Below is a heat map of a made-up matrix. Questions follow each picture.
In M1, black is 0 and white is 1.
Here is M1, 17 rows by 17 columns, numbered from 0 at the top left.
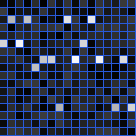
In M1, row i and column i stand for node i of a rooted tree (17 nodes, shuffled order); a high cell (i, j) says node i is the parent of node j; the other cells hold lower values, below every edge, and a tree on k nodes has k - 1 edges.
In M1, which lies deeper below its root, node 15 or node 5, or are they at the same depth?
the same depth
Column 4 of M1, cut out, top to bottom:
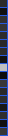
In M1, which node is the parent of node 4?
8
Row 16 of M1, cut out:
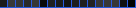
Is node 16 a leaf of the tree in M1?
yes
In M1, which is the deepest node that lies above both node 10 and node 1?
5
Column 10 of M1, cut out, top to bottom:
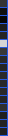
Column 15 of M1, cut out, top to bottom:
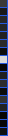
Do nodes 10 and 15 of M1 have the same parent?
no
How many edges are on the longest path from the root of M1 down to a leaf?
5
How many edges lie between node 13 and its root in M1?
0
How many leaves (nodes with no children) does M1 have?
12
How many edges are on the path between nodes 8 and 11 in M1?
2
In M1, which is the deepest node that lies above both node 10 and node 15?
7
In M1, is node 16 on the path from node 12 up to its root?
no
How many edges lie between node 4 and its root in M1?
5
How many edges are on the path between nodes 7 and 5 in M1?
1
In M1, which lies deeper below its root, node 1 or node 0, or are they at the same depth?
node 1
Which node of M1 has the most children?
7
